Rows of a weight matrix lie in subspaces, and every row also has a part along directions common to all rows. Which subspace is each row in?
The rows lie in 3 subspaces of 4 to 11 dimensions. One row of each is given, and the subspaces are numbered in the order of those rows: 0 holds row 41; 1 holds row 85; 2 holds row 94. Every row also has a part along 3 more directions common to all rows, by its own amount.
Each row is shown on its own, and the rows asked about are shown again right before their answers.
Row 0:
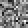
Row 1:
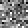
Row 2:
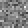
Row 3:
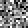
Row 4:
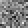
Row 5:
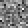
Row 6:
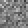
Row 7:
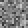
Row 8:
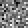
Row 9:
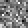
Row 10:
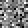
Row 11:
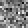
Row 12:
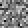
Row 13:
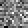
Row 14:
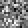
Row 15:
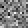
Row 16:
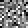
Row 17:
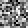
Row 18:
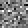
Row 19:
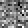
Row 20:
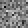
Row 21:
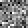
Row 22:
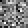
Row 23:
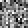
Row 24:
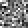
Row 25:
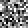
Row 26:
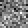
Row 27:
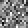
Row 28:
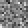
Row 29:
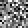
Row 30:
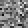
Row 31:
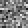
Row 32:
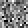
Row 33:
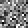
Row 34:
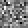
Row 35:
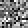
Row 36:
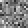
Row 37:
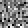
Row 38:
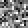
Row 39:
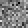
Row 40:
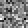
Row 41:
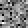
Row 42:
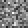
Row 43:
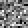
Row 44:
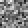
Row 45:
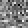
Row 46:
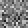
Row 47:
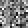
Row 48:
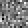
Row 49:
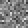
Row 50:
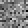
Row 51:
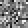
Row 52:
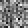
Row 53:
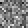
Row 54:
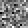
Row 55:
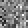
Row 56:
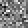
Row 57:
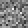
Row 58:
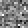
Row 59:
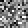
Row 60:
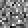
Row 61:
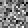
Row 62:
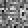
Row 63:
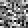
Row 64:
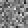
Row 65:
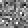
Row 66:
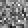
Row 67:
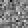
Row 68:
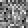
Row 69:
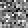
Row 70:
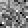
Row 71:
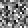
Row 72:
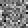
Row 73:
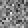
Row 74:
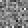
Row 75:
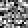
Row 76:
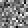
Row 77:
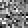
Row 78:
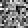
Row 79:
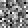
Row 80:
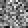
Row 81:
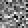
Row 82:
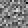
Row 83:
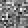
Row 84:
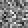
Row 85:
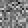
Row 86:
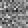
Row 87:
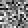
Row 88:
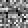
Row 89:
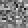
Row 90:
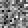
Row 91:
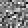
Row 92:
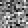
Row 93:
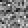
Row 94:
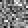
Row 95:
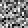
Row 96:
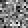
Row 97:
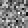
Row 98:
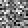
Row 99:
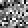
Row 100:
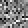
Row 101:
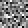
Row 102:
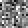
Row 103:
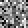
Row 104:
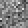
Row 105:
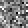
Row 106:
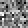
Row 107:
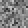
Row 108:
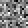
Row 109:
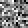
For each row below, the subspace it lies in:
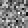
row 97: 0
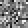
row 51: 1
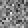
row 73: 0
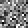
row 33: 0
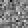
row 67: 1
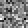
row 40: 0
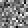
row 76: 0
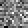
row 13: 2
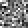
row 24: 1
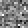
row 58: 2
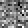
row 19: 0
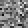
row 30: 0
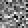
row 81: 1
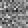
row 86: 1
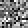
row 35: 1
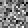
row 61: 0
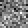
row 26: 1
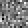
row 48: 2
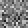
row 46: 1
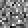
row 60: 0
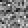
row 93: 1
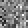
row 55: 0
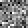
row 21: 0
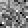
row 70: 1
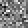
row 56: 1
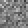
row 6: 1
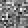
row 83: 2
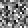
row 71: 2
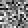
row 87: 0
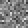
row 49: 0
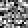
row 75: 2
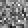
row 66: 0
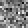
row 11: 0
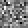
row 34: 1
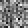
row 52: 2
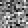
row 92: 1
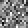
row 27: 0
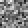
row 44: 1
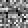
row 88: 2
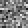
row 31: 2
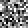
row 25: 2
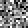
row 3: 2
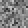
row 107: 2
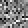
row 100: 1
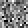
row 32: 2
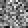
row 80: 2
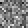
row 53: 0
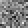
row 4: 1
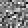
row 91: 1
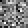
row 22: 2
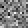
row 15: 1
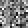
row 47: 0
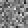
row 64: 0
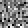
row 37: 2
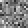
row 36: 2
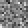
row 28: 1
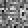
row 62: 2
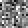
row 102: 2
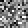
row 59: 1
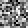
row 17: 2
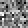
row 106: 2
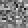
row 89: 2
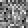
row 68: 0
